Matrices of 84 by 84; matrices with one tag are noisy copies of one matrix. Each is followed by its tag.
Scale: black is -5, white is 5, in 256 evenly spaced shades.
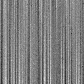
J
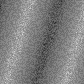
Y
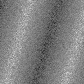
Y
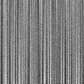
J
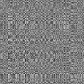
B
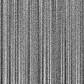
J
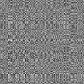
B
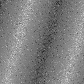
Y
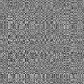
B
